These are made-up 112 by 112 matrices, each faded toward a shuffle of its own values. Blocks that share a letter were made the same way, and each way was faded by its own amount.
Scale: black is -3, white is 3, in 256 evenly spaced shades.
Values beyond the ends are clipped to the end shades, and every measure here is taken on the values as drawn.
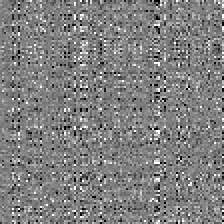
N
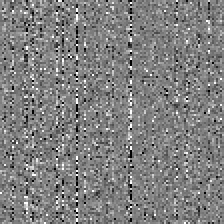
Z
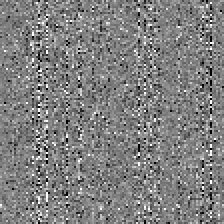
Z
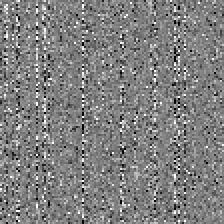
Z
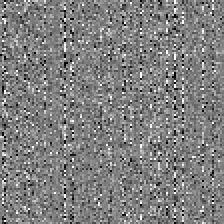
Z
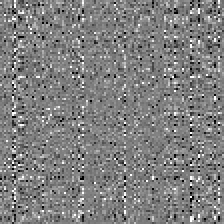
N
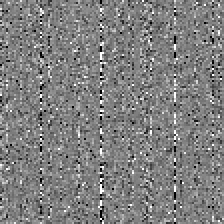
Z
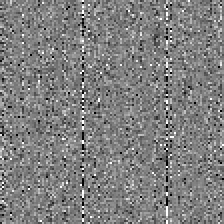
Z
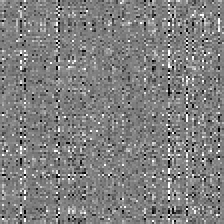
N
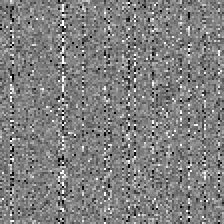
Z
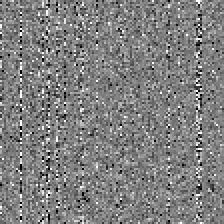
Z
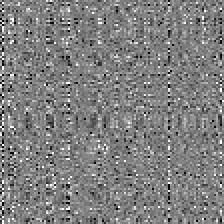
N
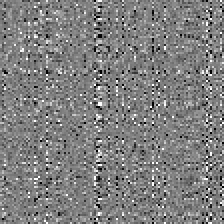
N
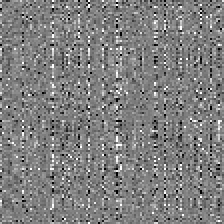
N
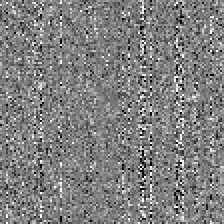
Z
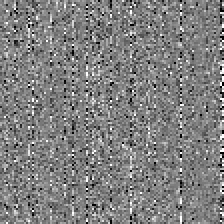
Z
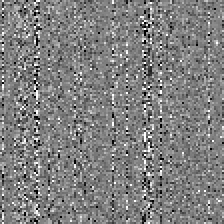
Z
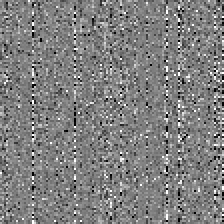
Z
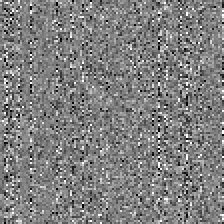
Z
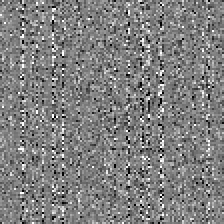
Z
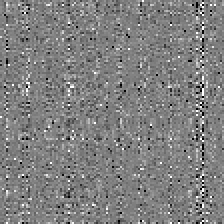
N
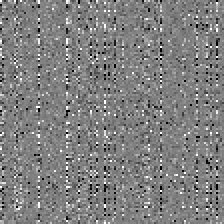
N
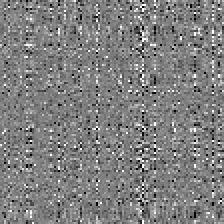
N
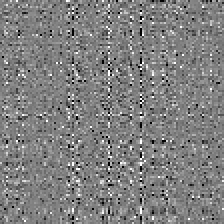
N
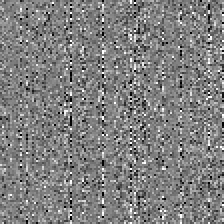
Z
